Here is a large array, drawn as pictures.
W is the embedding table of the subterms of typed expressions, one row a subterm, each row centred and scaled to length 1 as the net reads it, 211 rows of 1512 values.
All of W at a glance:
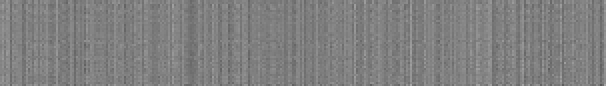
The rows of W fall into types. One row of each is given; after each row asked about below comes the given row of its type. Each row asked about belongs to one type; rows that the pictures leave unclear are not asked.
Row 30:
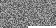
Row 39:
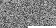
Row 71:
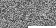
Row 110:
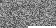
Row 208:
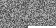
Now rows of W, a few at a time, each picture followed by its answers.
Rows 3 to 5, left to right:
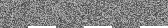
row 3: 30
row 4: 39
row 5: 30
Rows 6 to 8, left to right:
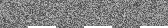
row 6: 39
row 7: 30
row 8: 208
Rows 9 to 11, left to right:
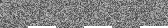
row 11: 71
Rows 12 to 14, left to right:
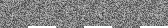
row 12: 110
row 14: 208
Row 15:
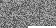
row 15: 110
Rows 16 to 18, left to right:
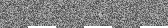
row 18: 30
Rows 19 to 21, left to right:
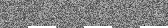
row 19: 71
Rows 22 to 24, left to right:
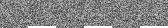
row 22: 39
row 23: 208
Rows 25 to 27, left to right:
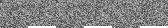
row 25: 110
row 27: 39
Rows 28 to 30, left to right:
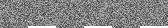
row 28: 30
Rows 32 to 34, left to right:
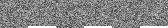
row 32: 110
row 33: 110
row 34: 71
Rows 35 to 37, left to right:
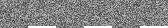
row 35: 208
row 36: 30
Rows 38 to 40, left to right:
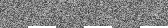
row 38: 71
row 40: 71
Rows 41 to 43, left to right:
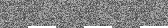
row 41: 71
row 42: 39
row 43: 71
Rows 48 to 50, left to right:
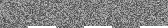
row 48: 39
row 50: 30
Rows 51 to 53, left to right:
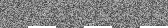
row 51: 71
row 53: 39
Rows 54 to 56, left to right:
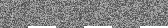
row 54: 30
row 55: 71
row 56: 71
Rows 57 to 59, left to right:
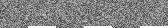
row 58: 39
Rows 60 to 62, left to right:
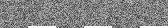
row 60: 71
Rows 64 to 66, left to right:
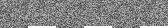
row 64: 208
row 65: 30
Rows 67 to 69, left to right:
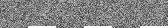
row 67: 71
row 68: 39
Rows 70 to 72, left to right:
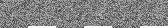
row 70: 110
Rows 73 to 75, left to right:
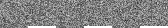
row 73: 39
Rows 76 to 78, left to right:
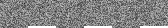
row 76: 110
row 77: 30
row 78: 71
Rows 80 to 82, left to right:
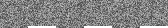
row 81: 30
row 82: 39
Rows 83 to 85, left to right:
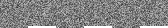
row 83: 71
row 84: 30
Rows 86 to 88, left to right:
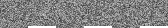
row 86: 71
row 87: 39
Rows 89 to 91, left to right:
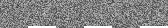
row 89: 71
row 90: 30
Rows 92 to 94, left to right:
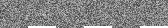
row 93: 39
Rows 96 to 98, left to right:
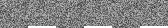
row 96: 208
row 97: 30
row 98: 110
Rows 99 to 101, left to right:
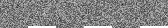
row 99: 71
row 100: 39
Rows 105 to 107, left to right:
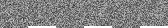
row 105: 30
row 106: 71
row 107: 208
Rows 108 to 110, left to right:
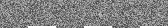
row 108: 39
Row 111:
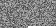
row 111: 110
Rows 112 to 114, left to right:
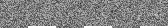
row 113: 110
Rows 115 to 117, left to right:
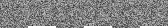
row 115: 110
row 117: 110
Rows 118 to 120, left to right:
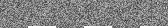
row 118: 71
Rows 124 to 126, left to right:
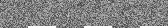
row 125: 208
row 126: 110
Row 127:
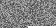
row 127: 39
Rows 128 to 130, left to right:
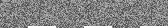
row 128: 39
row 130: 110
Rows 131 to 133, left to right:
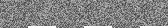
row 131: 71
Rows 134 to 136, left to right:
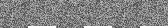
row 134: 30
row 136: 30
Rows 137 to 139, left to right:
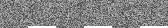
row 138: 30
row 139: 110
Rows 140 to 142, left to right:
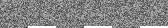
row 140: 39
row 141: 208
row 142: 71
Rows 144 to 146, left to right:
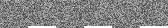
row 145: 71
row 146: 39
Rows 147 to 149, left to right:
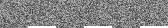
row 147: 39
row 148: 39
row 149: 30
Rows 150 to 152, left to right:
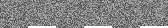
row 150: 30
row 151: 30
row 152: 110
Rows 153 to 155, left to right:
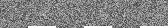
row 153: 71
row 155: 208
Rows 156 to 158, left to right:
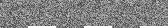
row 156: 110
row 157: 208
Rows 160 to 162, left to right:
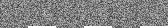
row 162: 30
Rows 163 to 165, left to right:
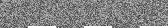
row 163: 39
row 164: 110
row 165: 39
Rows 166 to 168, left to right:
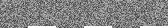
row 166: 39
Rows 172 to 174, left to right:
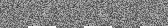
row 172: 71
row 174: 30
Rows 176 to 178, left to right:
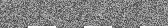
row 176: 39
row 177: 71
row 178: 30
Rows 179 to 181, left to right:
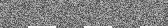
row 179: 30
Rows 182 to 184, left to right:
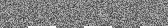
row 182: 30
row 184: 30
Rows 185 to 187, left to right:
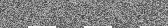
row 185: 71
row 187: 39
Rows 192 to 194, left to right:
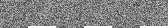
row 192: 71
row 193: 30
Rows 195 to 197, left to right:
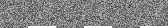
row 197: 71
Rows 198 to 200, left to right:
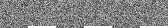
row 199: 39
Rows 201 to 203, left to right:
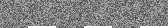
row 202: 71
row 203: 71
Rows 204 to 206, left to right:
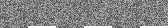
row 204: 30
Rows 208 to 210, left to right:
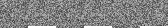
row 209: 208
